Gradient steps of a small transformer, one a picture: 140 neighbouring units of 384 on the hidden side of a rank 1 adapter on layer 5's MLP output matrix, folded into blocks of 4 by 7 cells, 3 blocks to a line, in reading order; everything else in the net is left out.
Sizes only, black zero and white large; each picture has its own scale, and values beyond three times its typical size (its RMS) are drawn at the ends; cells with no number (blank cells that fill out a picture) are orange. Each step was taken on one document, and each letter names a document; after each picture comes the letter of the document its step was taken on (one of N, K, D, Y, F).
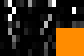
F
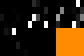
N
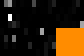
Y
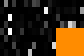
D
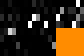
N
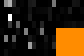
Y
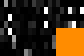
D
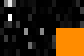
Y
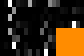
F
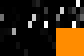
N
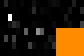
Y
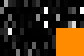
D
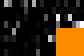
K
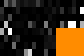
D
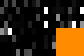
D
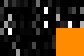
D
